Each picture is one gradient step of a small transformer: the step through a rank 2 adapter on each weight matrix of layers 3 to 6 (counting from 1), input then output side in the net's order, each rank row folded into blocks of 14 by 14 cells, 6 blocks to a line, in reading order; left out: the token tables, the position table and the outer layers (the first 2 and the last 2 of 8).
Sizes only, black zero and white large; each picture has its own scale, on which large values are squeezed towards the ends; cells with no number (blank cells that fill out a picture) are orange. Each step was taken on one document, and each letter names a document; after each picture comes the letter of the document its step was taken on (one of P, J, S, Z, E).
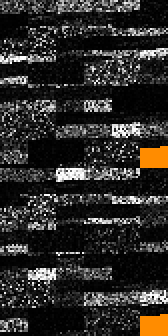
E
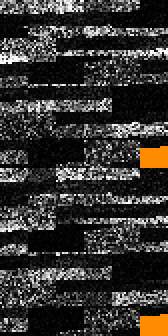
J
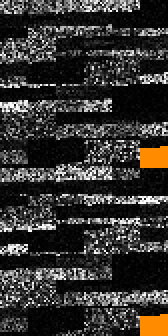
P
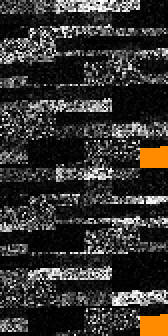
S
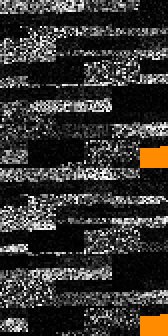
S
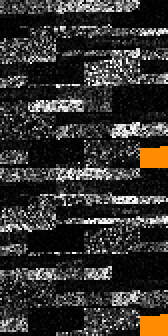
J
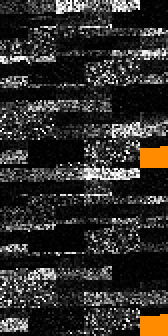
E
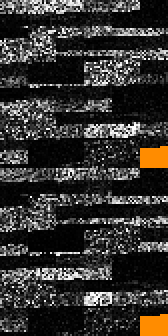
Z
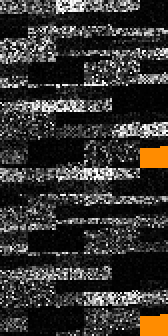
P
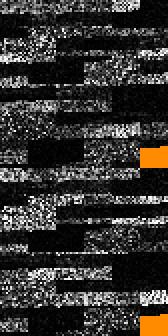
P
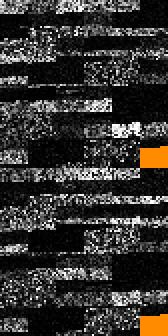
S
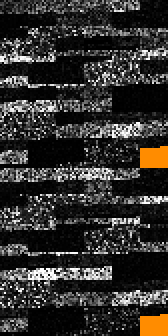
E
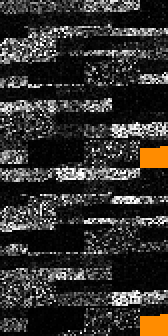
S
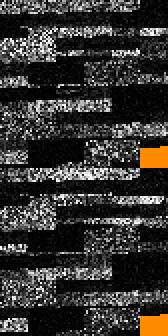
S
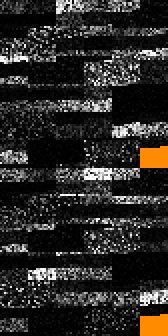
E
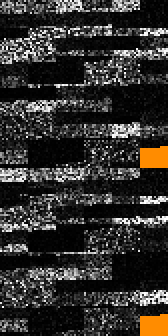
Z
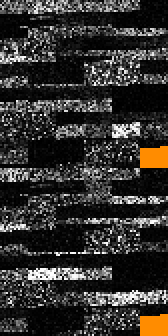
E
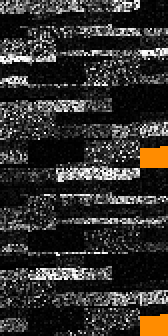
E
